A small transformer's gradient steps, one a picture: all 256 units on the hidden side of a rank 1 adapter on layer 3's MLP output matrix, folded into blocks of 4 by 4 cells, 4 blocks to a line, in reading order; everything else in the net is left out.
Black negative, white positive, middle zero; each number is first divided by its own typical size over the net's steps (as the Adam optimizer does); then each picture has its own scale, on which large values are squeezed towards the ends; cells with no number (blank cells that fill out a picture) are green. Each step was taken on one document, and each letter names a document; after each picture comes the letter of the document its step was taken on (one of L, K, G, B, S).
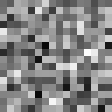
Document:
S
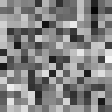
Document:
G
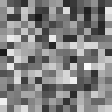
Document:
G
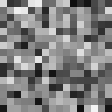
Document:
G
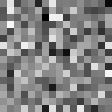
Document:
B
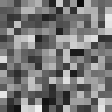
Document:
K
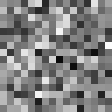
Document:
S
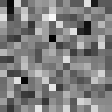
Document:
B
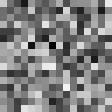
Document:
S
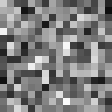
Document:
S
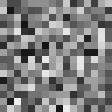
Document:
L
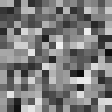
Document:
K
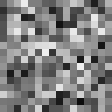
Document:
L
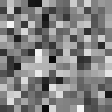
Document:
B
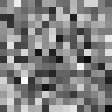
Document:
B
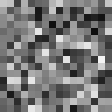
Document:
G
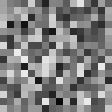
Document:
L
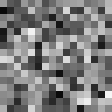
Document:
L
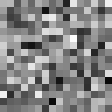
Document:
S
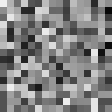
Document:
S
